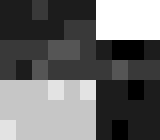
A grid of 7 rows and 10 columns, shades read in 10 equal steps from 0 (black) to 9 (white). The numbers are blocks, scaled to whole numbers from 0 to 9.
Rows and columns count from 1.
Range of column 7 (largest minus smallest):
8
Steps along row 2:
same same same up same up same same same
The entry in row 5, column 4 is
8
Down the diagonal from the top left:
1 1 2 2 7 7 1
